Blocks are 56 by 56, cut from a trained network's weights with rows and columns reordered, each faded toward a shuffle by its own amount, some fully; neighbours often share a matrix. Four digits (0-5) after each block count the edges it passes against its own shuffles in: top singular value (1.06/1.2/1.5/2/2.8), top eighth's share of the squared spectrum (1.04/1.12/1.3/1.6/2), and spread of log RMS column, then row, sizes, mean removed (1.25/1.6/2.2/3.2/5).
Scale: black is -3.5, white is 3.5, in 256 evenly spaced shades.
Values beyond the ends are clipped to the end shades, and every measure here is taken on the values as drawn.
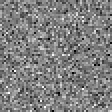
0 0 0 0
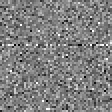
2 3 0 1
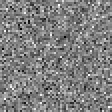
0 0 0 0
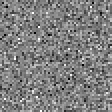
0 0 0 0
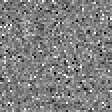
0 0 0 0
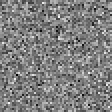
1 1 0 0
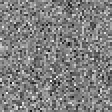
2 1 0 0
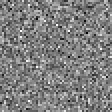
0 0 0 0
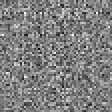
3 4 1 2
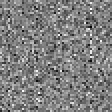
3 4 2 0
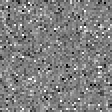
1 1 0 0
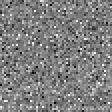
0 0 0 0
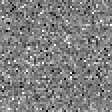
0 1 0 0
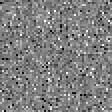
1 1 0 0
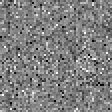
1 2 0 1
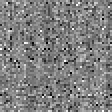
2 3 0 2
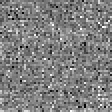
1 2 2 0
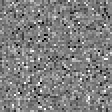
1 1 1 0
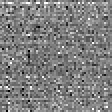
3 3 3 1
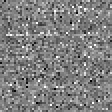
1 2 1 0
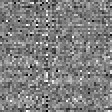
3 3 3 1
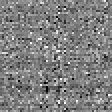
2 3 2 0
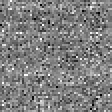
2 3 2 0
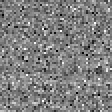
1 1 1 0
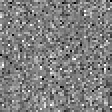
1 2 0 1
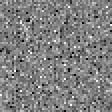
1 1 0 0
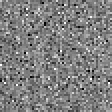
1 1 0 0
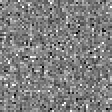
1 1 0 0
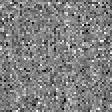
1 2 0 1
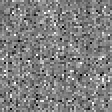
2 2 0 2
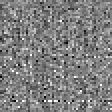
2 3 0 2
